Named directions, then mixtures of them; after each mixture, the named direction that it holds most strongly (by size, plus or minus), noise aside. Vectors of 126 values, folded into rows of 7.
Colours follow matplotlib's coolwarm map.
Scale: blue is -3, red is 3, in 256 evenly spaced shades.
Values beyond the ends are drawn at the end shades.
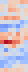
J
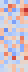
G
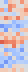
J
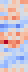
J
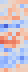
J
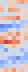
J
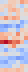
J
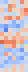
J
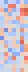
G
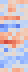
J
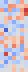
G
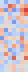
G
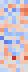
G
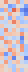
G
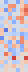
G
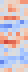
J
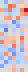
G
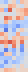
J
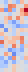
G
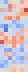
J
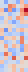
G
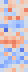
J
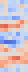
J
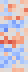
J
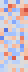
G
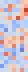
G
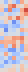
G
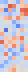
G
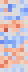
J
